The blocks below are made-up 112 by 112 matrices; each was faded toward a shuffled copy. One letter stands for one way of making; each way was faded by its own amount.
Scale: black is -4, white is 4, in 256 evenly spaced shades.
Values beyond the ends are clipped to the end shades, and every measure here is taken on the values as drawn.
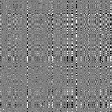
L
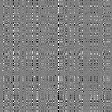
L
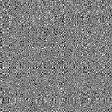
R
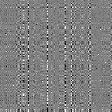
L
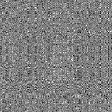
R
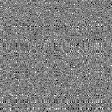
R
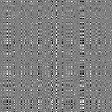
L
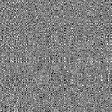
R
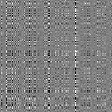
L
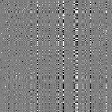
L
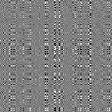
L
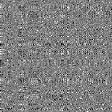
R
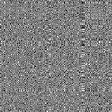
R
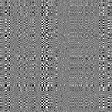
L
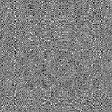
R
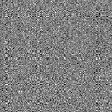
R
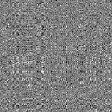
R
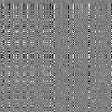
L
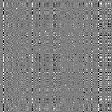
L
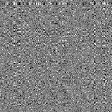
R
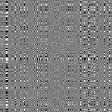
L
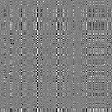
L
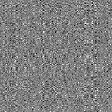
R
